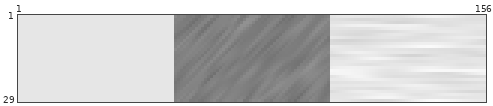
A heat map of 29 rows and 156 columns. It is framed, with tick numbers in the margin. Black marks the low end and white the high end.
It is made of 1 by 3 panels. Panel 1,1: very high, flat. Panel 1,2: middling, slanting up to the right, faint in contrast. Panel 1,3: very high, streaked across, faint in contrast.
